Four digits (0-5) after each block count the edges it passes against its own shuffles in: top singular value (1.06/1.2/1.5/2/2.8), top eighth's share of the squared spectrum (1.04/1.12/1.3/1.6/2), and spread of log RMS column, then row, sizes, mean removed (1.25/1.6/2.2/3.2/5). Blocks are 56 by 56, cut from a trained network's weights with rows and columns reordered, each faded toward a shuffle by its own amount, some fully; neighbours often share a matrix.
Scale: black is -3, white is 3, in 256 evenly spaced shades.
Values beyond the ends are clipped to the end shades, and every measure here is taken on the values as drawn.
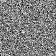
1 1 0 0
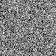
2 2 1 0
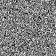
0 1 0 0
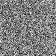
1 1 0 0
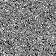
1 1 0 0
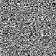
3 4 1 2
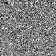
3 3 0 2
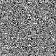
2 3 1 2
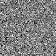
2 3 1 1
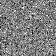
0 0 0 0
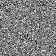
0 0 0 0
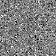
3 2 1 1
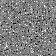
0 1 0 0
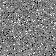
0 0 0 0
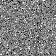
0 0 0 0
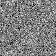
0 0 0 0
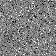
0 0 0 0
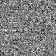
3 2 0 1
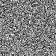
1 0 0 0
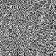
3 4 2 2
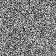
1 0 0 0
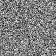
0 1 0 0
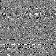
3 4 1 3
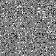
3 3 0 2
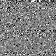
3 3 0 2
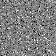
1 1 0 0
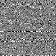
3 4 0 3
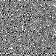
2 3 0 2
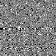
3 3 0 2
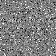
2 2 0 1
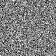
2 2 0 0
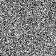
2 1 0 0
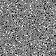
0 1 0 0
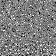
2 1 0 1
